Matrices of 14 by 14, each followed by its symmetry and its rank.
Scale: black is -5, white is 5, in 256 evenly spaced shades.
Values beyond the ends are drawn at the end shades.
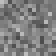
neither, full rank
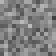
neither, full rank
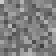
neither, full rank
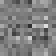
neither, rank two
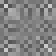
symmetric, rank three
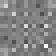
symmetric, rank three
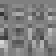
neither, rank two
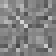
symmetric, rank three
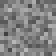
neither, full rank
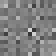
symmetric, rank two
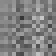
neither, rank two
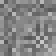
symmetric, rank three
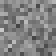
neither, full rank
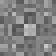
symmetric, rank two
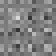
symmetric, rank two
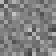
symmetric, rank three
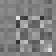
symmetric, rank two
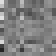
neither, rank two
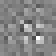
symmetric, rank three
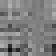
neither, rank two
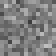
neither, full rank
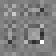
symmetric, rank two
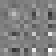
symmetric, rank two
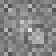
symmetric, rank three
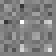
symmetric, rank two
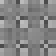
symmetric, rank two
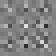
symmetric, rank three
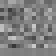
neither, rank two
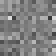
neither, rank two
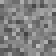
neither, full rank
